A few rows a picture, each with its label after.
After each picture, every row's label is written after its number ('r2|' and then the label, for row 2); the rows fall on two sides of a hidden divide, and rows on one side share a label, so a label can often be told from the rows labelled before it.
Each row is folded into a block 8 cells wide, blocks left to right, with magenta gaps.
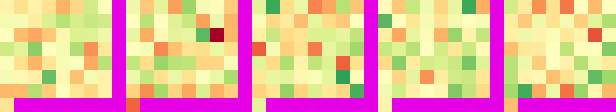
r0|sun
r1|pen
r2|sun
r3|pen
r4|pen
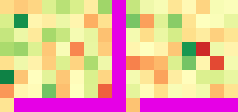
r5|pen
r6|pen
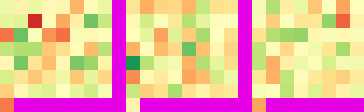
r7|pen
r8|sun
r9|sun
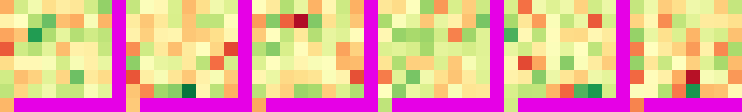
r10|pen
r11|sun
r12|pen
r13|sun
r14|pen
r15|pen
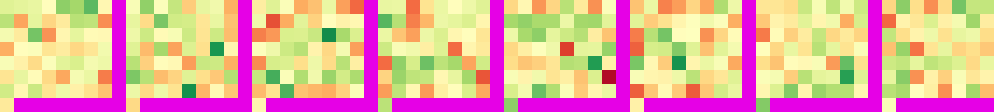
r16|pen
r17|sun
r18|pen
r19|pen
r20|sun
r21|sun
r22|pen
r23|pen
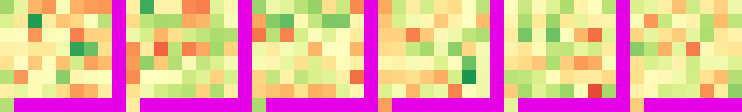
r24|sun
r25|sun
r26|sun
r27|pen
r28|sun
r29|sun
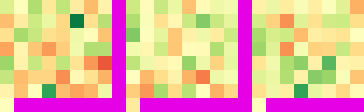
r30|sun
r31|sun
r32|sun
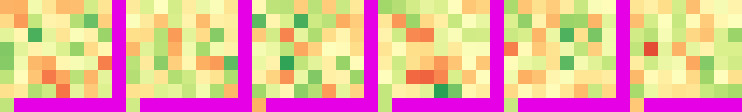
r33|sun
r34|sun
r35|sun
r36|sun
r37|sun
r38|pen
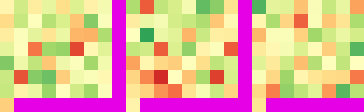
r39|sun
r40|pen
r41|sun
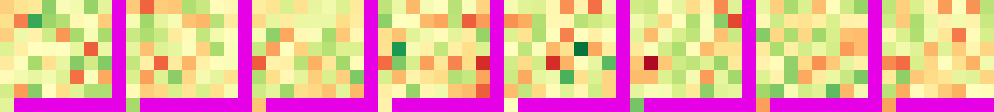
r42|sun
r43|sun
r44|pen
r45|pen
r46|sun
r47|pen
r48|pen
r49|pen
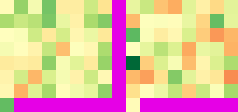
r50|sun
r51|sun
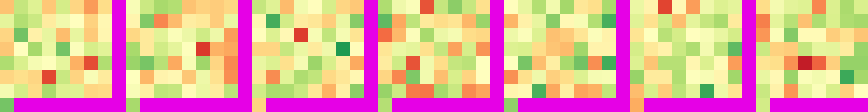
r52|sun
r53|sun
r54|sun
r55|pen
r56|sun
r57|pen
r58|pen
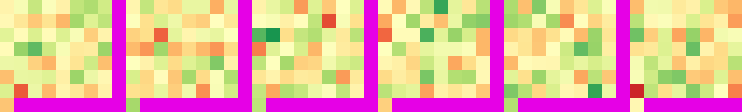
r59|pen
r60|sun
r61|sun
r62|pen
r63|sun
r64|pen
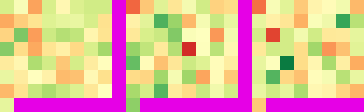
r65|sun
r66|sun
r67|pen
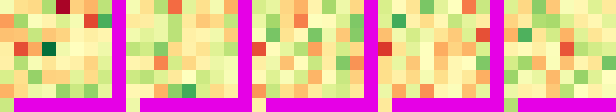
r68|sun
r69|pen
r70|pen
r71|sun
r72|sun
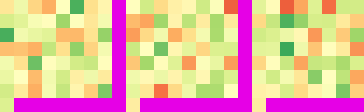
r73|sun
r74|pen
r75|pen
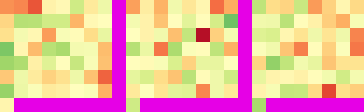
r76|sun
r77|sun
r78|sun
